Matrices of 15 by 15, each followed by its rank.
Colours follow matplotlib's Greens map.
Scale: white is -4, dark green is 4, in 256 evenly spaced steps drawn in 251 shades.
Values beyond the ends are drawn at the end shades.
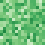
full rank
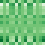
one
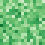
full rank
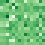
three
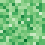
full rank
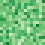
full rank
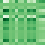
one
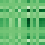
one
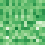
three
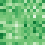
three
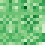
three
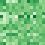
three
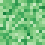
full rank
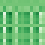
one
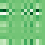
one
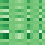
one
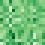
three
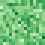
full rank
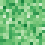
full rank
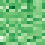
three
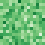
full rank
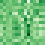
three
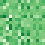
three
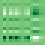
one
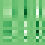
one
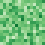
full rank
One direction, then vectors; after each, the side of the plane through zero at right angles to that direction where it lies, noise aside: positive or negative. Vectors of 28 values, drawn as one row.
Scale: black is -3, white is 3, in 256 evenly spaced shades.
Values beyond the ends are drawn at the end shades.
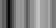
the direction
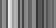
negative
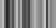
positive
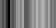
positive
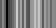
positive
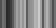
positive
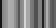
negative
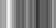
negative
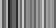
positive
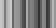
negative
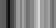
positive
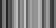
positive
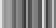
negative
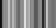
negative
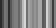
positive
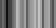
positive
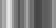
negative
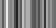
negative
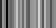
positive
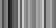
positive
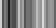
positive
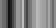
positive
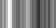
negative
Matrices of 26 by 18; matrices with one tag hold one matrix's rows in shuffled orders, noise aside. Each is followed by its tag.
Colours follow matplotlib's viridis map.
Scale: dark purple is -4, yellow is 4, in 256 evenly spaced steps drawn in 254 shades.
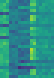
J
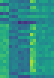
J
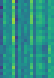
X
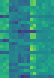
J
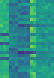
J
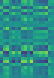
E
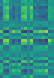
E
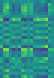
E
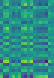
E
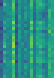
X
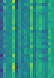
X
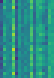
X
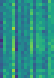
X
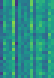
X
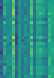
X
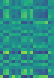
E
